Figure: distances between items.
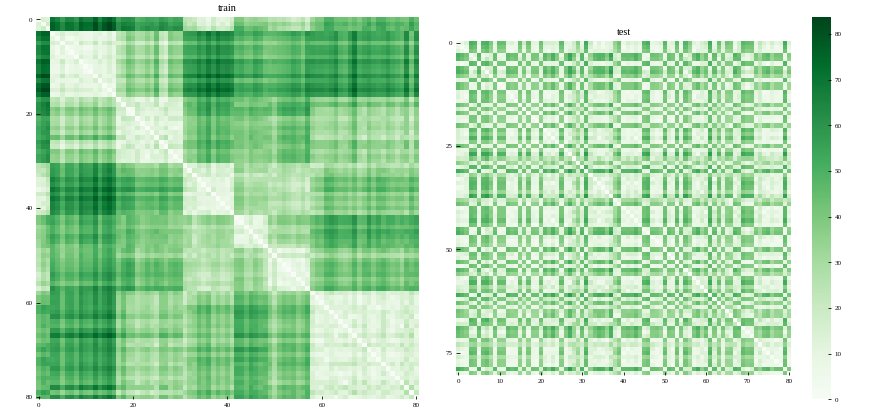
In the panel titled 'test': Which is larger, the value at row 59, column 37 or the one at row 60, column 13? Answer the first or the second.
the first
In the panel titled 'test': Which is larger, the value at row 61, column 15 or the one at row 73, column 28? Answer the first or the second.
the second
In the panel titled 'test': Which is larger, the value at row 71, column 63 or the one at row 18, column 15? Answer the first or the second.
the second
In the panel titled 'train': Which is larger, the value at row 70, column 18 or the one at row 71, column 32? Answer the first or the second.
the first
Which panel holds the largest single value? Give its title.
train
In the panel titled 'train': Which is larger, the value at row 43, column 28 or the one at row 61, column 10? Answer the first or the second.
the second
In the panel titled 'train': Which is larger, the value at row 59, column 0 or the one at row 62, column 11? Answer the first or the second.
the second
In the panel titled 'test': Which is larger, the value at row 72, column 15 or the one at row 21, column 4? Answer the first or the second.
the second
